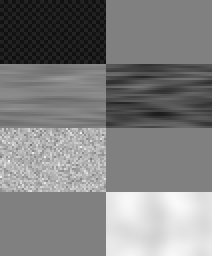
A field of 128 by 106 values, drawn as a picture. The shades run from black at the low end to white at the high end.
The table splits into 4 rows of 2 panels. Panel 1,1: very low, checkered, faint in contrast. Panel 1,2: middling, flat. Panel 2,1: middling, streaked across, faint in contrast. Panel 2,2: low, streaked across. Panel 3,1: high, fine-grained. Panel 3,2: middling, flat. Panel 4,1: middling, flat. Panel 4,2: very high, smooth, faint in contrast.
